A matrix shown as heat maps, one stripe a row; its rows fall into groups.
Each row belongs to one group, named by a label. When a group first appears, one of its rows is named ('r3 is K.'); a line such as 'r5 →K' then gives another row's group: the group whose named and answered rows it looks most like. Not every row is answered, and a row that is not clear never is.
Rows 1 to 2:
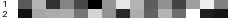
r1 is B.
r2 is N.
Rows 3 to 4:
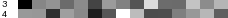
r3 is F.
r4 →B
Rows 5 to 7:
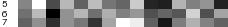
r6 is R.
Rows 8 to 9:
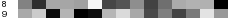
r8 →N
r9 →B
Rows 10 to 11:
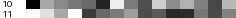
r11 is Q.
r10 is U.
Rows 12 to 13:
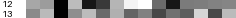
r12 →B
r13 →R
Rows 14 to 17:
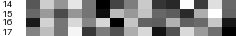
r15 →B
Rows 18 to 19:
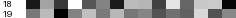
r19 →R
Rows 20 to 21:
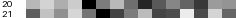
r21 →B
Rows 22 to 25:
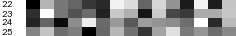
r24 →R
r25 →U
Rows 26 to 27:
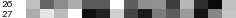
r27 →Q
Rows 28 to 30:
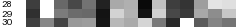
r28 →F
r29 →F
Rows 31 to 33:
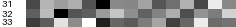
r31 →B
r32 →R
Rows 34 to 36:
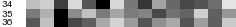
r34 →Q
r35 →R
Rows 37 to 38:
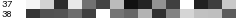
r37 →Q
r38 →N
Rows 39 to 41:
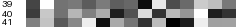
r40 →N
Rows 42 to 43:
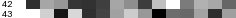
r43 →Q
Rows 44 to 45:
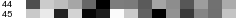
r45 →Q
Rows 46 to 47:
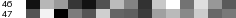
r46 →U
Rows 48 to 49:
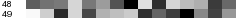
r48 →N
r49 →Q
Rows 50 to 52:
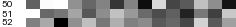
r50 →F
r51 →Q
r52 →R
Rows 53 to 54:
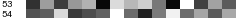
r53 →B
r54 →U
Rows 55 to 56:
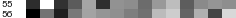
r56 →R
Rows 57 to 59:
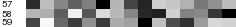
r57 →U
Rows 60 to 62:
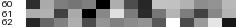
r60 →U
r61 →Q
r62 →N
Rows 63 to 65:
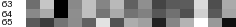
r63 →R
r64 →R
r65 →N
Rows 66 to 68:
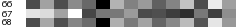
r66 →B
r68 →B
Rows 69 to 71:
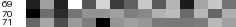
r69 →N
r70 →R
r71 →B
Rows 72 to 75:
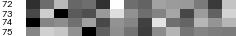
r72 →U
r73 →R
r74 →F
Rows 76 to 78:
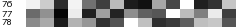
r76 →Q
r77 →N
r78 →B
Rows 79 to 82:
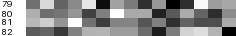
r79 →F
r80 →Q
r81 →Q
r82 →N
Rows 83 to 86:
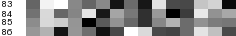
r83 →F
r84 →F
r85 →U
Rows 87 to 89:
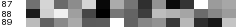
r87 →F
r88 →U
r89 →Q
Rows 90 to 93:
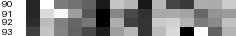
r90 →F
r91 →U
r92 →U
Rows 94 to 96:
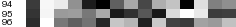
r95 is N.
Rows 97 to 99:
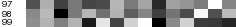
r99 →N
